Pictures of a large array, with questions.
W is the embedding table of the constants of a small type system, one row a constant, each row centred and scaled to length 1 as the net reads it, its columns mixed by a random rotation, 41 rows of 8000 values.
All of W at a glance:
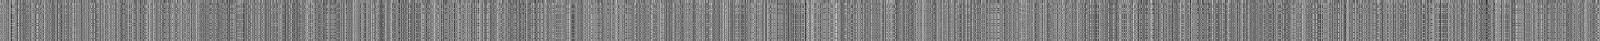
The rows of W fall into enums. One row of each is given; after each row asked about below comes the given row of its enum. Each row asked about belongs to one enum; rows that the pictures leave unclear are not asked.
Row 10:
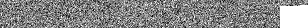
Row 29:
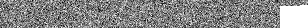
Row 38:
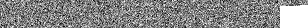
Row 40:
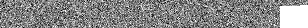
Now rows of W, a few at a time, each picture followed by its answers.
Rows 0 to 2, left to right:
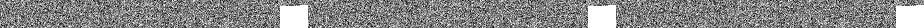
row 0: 38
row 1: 38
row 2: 38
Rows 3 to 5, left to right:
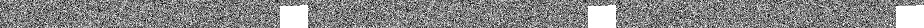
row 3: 29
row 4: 29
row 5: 40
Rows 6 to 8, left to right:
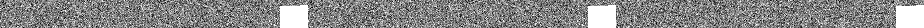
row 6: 40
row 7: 40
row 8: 38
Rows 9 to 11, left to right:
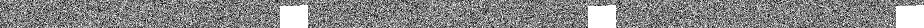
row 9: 29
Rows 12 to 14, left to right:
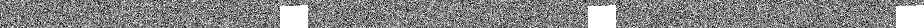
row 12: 38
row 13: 29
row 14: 40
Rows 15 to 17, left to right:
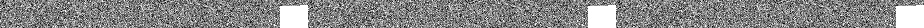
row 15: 40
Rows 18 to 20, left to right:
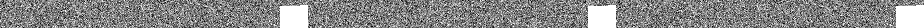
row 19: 38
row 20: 40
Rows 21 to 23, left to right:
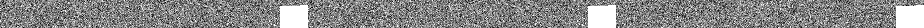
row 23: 10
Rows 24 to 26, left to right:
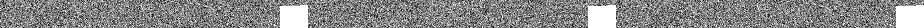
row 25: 10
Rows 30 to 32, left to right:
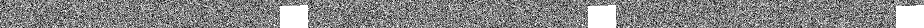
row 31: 40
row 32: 38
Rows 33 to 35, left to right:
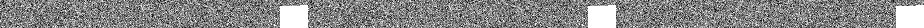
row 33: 40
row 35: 29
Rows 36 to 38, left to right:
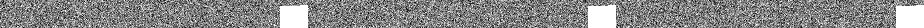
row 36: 40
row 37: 29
